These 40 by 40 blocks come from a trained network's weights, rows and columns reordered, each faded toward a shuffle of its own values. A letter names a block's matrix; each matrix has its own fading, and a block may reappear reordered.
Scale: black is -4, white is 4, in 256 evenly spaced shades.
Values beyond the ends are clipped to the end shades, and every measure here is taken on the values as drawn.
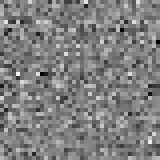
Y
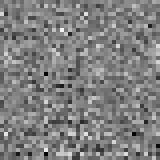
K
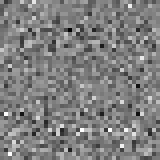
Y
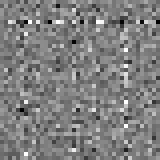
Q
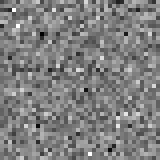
Y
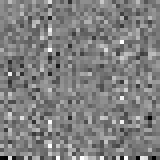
Q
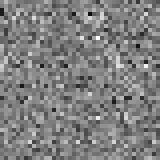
Y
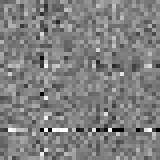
Q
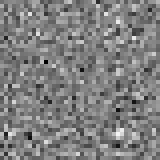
K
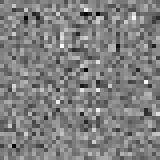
K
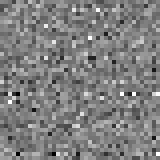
Y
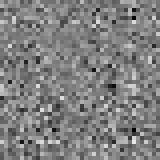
K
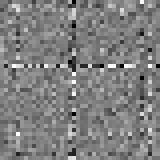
Q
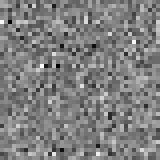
Y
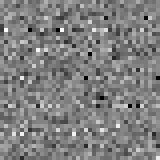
Y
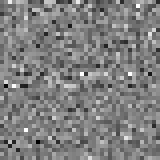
Y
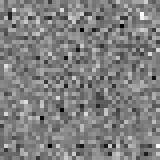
Y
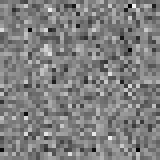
K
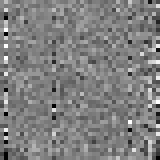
Q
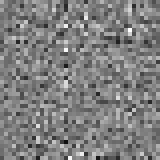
K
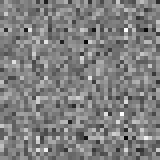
K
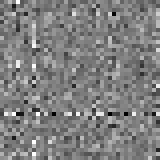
Q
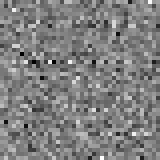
Y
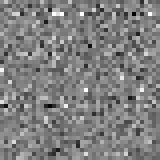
Y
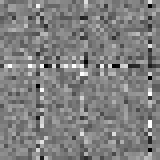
Q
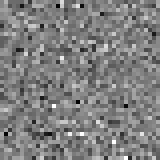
Y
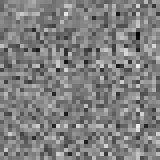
K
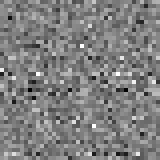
Y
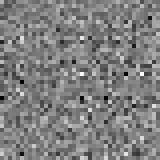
K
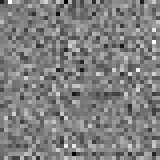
K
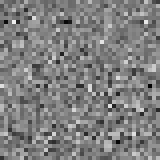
Y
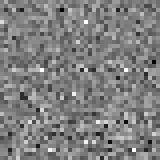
Y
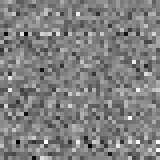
Y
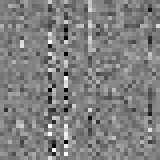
Q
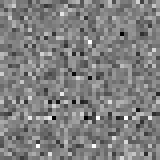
Y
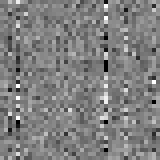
Q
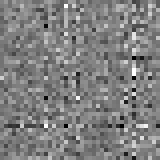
Q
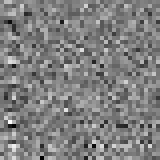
K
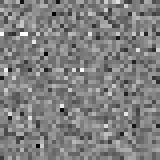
Y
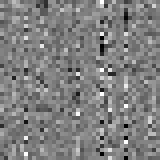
Q
